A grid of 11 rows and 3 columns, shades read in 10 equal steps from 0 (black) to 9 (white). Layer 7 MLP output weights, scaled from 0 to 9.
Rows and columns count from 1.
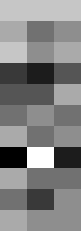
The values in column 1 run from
0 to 7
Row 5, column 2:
3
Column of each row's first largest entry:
1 1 1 3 3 2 1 2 1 3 1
